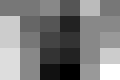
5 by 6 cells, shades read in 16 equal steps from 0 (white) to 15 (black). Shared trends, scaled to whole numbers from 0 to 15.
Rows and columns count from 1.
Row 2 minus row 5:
1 2 -4 -2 1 7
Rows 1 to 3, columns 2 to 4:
8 7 10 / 9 10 13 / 8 11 12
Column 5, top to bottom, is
4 7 7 7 6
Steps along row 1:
same down up down up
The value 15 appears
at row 5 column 4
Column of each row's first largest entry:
4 4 4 4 4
